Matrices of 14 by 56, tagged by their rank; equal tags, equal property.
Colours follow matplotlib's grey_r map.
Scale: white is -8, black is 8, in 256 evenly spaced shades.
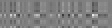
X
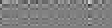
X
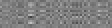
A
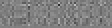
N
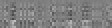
A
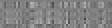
A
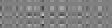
X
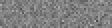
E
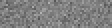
E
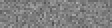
E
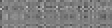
N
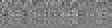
N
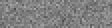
E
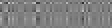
X
